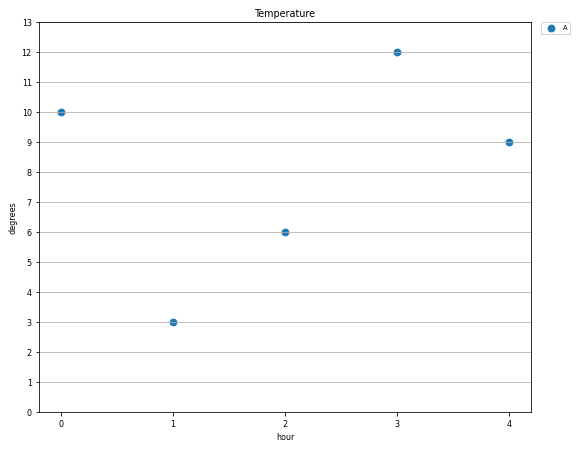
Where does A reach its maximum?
3
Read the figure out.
Title: Temperature
x-axis: hour, ticks 0 1 2 3 4
y-axis: degrees, ticks 0 1 2 3 4 5 6 7 8 9 10 11 12 13
Legend: A
Values:
A: 10 3 6 12 9
